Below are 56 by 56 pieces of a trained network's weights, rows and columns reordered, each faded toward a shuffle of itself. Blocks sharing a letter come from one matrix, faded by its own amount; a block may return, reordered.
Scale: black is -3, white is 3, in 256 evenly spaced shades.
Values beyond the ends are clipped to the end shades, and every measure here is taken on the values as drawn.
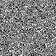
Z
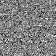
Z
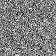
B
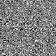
Z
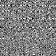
Z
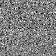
Z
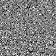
Z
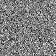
B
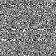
Z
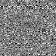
Z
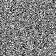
B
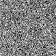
B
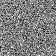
B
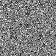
B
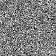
B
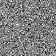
Z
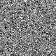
B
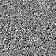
Z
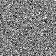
B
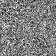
B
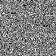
Z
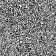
B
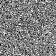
B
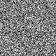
B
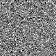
B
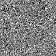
Z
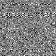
Z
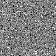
Z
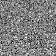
Z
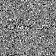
Z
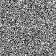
B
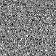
Z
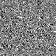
Z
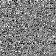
Z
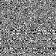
Z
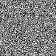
Z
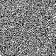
B
